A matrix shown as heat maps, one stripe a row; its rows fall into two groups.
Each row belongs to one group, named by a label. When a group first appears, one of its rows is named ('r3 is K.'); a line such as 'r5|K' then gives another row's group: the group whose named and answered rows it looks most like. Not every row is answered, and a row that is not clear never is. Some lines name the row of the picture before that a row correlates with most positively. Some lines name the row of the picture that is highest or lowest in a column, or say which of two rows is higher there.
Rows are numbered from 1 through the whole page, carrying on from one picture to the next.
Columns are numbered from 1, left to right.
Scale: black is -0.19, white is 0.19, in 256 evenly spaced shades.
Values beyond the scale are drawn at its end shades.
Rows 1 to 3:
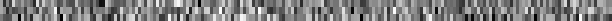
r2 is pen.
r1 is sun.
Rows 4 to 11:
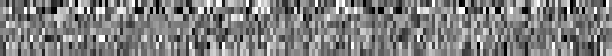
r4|pen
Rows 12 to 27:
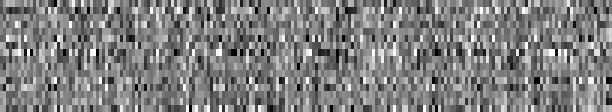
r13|sun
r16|pen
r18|pen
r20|sun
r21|sun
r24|sun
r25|pen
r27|pen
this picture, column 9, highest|17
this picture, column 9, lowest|19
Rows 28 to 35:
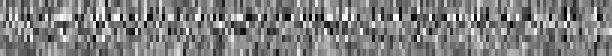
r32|pen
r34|sun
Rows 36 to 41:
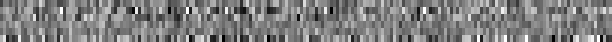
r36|sun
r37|pen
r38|sun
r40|sun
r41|pen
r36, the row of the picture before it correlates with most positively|34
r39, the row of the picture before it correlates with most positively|29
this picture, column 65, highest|37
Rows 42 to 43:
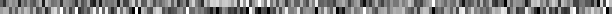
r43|pen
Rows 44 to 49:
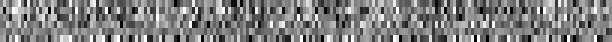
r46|sun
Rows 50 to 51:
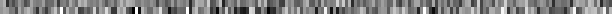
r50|pen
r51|pen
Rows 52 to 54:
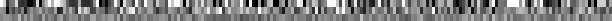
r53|pen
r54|pen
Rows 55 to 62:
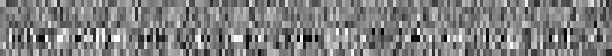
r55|pen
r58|sun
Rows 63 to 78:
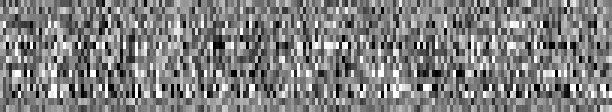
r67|sun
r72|sun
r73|sun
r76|pen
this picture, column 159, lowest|73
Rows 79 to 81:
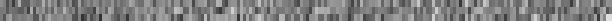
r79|pen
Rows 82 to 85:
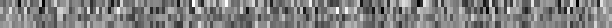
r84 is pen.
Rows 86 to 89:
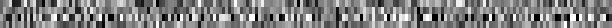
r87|sun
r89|sun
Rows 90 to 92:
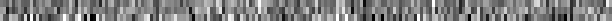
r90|pen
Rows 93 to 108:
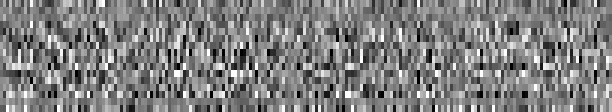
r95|pen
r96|sun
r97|sun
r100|pen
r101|pen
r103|sun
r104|sun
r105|pen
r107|pen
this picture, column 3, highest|108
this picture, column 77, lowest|104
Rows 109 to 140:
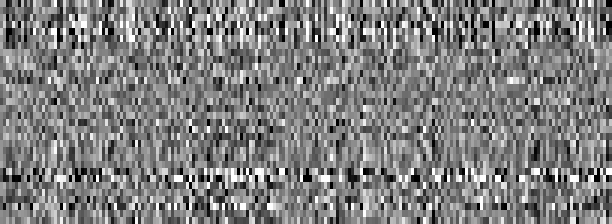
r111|pen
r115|pen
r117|pen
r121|pen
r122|sun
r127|pen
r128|pen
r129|pen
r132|pen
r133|pen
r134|sun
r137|sun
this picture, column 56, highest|133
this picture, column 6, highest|138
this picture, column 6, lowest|134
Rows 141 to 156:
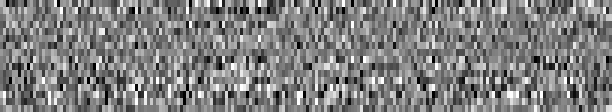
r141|pen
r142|pen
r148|sun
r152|sun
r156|pen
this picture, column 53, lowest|150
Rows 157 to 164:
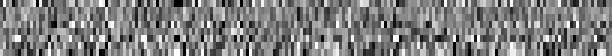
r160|pen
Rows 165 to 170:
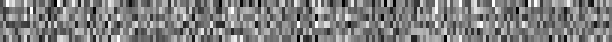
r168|sun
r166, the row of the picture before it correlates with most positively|161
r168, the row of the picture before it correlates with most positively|163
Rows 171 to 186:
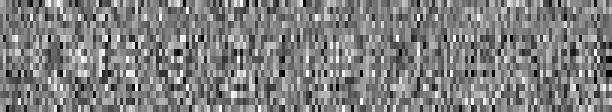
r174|sun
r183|pen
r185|pen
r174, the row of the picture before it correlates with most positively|168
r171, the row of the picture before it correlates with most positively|170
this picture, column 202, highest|183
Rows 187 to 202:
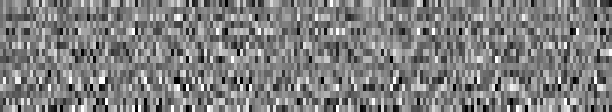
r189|sun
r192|pen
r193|sun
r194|pen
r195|sun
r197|sun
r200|sun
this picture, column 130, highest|187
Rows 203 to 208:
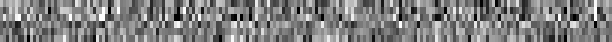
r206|sun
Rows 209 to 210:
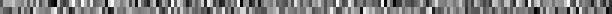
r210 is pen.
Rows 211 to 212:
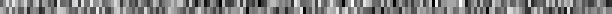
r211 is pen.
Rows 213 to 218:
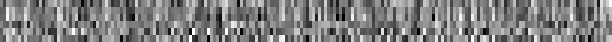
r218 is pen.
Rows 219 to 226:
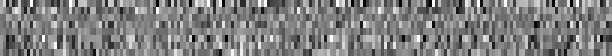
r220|sun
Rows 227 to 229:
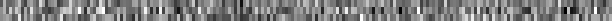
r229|pen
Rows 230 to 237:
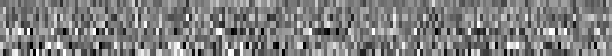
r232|pen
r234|sun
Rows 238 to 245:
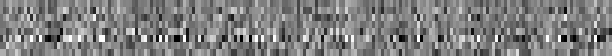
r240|sun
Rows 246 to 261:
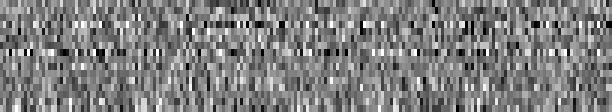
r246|pen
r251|pen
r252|sun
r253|sun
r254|sun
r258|pen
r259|sun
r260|sun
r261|sun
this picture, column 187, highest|260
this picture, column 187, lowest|250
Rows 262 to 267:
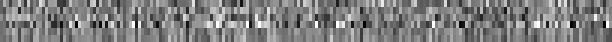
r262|sun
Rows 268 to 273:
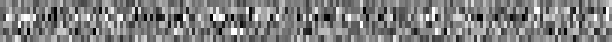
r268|pen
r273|sun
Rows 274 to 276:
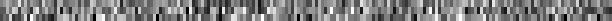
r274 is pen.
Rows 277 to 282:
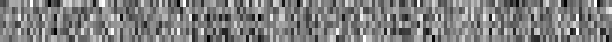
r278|pen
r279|pen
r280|sun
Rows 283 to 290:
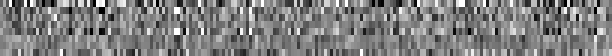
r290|pen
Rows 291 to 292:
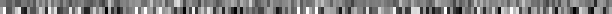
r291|sun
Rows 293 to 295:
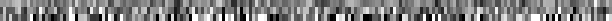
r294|sun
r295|pen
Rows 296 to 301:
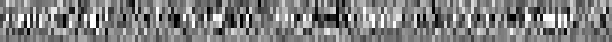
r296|pen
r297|pen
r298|sun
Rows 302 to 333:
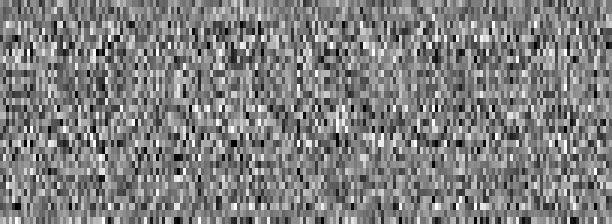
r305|pen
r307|sun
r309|sun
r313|sun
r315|sun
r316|sun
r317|pen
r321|sun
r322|sun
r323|sun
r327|sun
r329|sun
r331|sun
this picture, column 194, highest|308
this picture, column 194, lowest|305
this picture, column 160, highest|317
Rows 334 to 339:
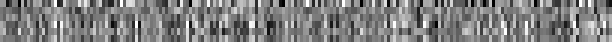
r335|sun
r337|pen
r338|pen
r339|pen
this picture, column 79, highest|335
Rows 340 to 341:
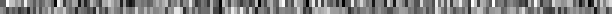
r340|pen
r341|sun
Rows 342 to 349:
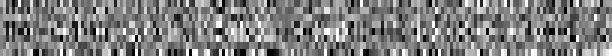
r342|pen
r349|pen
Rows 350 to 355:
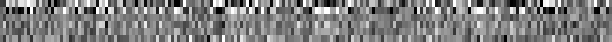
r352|sun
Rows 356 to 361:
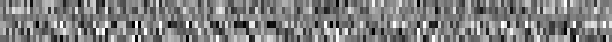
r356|sun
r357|sun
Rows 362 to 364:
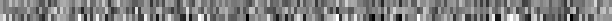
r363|pen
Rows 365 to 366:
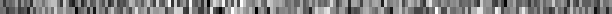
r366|sun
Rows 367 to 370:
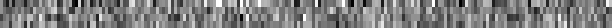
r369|sun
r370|sun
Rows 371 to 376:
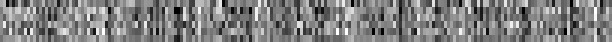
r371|pen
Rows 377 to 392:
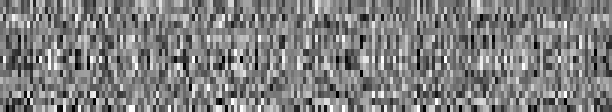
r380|sun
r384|sun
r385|sun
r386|sun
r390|sun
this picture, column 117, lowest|386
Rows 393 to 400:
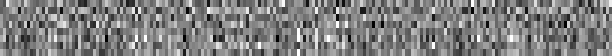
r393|pen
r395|pen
